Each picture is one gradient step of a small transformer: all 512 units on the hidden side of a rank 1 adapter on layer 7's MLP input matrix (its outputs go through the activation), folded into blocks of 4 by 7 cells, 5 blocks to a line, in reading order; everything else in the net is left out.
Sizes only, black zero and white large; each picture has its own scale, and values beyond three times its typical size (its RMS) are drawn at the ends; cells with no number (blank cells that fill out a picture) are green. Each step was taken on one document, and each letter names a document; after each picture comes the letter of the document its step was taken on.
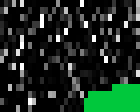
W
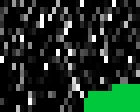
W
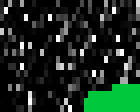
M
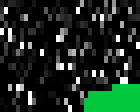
M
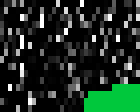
W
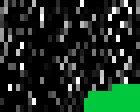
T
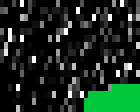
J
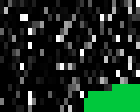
M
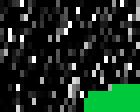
J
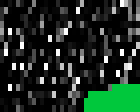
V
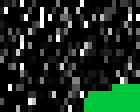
W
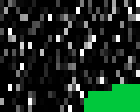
M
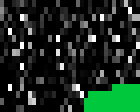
M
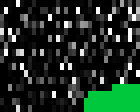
V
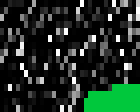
V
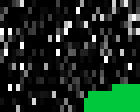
V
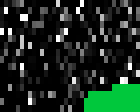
W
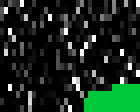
M
